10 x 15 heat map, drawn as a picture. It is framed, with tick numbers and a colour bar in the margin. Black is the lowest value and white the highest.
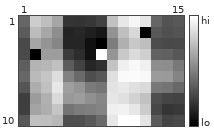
Stripes running up and down repeat 2 times from left to right. The top middle is the ninth with the lowest average. Three lone cells stand out: one far higher and two far lower than their neighbours.
